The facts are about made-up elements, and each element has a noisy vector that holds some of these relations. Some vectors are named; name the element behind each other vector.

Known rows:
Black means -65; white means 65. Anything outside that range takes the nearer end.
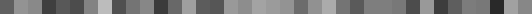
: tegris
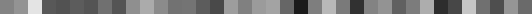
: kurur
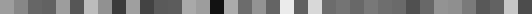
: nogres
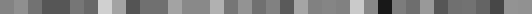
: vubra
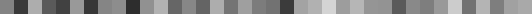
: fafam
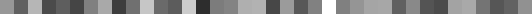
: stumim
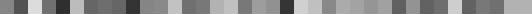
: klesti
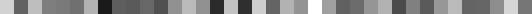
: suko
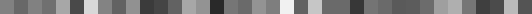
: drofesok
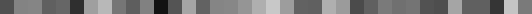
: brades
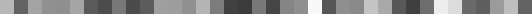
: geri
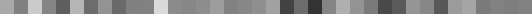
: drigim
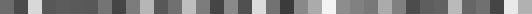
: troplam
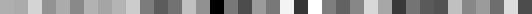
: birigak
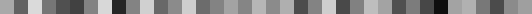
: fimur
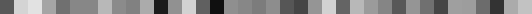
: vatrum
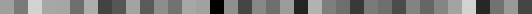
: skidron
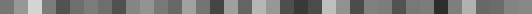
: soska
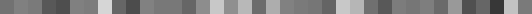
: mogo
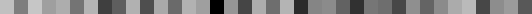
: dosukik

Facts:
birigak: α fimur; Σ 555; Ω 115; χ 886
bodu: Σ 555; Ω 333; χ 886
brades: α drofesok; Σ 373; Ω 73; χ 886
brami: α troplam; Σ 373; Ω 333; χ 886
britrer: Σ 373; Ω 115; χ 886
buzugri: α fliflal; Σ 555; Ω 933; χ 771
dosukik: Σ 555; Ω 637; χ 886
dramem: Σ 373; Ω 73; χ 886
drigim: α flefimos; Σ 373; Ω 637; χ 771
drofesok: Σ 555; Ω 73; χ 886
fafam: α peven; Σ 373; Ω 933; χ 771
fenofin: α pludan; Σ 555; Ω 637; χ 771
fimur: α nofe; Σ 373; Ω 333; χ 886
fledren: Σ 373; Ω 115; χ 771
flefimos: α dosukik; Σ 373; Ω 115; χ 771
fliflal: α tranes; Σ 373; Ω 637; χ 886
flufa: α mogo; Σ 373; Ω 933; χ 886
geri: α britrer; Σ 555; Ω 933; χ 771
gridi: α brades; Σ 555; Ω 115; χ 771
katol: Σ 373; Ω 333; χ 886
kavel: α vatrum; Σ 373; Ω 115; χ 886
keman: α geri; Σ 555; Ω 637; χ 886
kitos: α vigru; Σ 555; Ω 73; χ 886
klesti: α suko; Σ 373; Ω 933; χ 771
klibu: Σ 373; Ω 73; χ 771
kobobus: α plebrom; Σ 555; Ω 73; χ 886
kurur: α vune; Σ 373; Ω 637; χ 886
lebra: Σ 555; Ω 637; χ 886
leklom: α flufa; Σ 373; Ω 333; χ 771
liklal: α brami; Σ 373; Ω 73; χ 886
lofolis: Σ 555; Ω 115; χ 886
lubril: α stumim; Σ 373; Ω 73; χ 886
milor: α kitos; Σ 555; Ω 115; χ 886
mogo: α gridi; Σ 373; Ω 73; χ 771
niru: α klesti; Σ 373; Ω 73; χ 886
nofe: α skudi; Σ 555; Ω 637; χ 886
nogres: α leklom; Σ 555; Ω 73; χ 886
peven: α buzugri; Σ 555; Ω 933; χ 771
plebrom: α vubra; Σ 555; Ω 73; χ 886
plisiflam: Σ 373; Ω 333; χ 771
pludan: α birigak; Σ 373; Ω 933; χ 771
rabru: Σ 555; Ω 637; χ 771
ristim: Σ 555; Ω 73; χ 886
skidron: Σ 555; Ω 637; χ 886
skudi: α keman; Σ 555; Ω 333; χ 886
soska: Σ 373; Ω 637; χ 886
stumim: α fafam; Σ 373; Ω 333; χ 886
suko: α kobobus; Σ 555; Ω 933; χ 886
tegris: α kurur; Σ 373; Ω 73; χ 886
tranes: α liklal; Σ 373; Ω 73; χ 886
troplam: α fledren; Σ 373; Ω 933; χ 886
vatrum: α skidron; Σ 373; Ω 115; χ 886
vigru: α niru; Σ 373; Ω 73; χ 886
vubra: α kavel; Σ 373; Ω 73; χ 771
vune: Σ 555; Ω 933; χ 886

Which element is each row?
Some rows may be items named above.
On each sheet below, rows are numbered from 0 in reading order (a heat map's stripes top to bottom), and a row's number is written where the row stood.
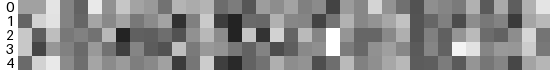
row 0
flefimos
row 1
britrer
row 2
suko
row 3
peven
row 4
britrer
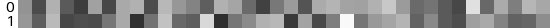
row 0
pludan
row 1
stumim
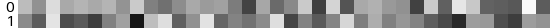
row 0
gridi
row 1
brami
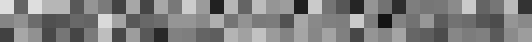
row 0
nofe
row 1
vubra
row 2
vigru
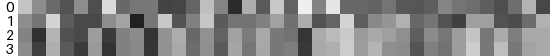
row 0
kobobus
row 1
katol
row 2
fafam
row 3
fafam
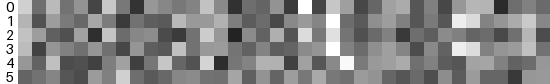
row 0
bodu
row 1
buzugri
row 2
plebrom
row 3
peven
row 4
stumim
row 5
klibu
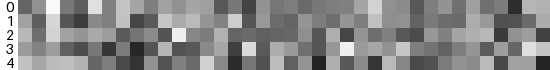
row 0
fledren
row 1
plisiflam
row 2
rabru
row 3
flufa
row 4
keman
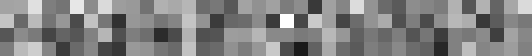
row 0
flefimos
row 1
bodu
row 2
lubril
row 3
fliflal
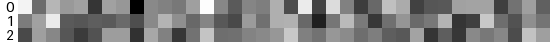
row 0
skudi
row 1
kurur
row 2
tranes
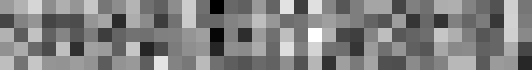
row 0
lofolis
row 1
liklal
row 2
vune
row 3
kitos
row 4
fenofin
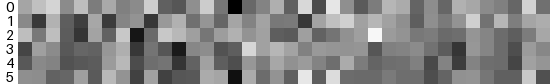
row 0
milor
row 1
fafam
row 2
leklom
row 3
niru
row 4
dramem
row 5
nogres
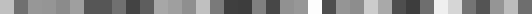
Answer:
geri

